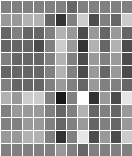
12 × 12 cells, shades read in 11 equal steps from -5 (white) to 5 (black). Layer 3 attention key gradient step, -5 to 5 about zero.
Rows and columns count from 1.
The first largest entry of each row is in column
7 6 8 8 8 8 2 6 6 6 6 8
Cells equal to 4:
1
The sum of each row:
1 -5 2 3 3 5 3 -10 -3 -1 -7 0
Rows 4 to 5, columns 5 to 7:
0 -3 -1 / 0 -2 0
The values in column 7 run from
-1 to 1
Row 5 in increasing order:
-2 -1 -1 0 0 0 0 1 1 1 2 2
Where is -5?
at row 8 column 8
